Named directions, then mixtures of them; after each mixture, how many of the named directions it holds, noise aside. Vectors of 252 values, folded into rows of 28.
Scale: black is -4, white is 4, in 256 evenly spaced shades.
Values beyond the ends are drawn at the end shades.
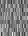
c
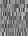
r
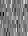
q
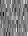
one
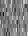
one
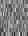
three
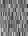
two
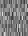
three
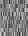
two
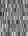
two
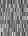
one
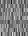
one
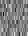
three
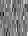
one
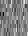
one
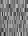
two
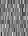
two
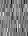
two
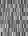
one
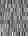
one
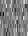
one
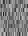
three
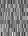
one
